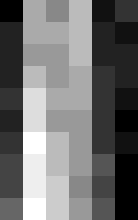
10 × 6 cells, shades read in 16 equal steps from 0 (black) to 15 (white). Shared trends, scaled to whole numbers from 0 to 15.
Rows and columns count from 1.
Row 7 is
3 15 11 9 3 1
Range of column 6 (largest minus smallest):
3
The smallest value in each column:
0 9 8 8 1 0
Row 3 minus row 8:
-2 -5 -2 2 -3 2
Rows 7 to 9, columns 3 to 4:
11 9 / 11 9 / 12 8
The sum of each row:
33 36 35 37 40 36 42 43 42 47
